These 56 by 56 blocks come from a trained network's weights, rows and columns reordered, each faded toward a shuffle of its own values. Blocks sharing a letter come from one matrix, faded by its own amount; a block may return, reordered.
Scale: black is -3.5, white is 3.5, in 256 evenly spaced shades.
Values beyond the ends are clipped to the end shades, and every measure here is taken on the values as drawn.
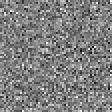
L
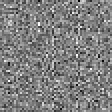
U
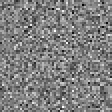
U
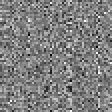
U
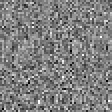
U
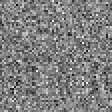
L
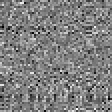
L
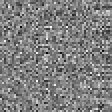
U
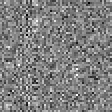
U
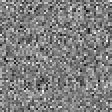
L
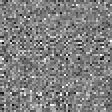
L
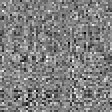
L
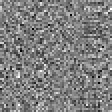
U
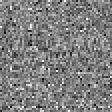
L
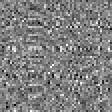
L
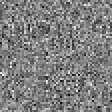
L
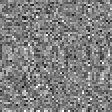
U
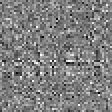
L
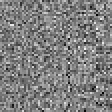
U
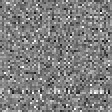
L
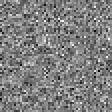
L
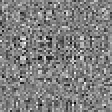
L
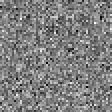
L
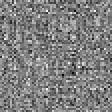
U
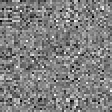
L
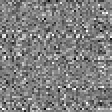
L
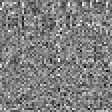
L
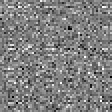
L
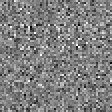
L
